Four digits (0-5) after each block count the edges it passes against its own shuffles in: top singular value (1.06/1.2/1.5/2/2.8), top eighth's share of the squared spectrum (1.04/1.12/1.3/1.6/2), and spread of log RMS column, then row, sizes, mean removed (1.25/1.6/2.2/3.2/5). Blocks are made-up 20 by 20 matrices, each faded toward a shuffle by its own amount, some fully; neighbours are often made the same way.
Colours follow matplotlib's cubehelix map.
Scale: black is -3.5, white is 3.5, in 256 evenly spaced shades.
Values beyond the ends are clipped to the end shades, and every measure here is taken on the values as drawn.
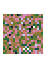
0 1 0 1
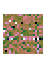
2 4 0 1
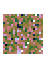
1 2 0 0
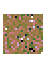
1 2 0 0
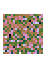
0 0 0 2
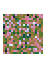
0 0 0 0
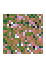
0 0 0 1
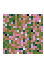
2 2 0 0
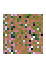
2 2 1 0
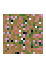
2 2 1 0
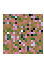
1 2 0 0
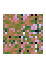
3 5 2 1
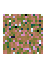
0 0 0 1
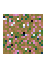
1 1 0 0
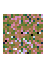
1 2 0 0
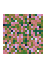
1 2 1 0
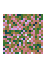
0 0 0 0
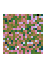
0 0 0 0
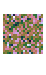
1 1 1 0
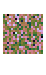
0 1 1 0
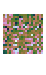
3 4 1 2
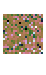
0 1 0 0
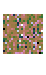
0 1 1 0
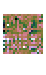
3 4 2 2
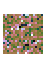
0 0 0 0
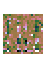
3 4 2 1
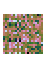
3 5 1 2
